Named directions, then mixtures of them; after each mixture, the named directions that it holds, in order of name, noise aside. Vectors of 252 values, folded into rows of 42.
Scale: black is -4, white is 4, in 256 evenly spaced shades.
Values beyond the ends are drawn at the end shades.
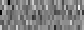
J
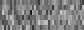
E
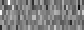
J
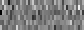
J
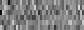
E, J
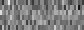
E, J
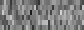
E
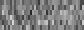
E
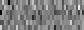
J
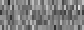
E, J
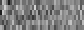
E, J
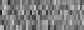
E, J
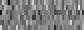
J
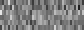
E, J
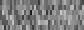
E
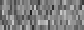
E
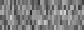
E, J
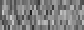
E
